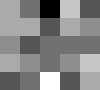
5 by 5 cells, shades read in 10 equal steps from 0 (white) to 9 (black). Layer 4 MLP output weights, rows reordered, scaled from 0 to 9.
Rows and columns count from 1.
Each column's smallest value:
3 3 0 2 2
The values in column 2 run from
3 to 6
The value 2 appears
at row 1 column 4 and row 4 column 5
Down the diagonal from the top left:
3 3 5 4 3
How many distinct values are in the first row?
5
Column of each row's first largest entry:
3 3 2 3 1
